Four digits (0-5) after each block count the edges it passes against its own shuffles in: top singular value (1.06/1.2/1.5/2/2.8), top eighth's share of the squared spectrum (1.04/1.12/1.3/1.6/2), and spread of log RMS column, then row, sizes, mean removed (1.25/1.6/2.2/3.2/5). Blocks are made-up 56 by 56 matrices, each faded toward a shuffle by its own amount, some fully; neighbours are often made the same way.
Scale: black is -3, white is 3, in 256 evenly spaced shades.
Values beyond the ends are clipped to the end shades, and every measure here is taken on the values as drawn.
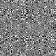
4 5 2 2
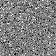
2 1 0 0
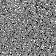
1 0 0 0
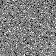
0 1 0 0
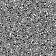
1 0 0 0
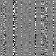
4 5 4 0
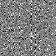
3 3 2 0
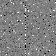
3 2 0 0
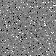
0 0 0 0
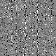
3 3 3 0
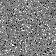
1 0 0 0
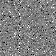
2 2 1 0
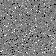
1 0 0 0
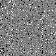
2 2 2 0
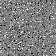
1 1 1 0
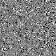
2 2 1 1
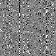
3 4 3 0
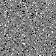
2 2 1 0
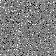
2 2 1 0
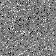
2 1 1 0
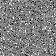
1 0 0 0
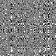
4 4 3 2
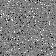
0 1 0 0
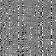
4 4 3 1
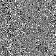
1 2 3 0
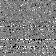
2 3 0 3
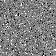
0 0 0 0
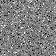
0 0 0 0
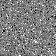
0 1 0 0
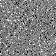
0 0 0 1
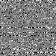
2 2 0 3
